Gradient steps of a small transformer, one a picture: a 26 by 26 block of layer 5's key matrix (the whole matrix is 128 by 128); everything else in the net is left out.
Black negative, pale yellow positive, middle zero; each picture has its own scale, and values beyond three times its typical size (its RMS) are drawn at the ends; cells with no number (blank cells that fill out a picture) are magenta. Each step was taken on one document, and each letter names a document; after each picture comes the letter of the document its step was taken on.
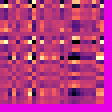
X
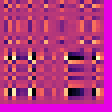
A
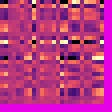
X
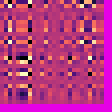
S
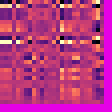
X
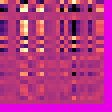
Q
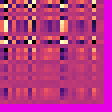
A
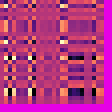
A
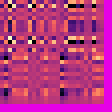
S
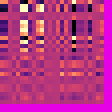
Q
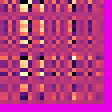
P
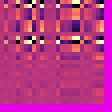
X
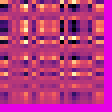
P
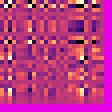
S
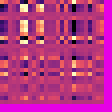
Q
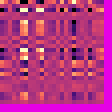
Q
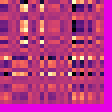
P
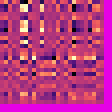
P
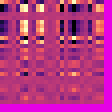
Q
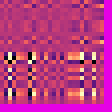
S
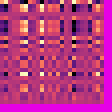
P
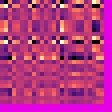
X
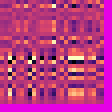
S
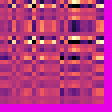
X
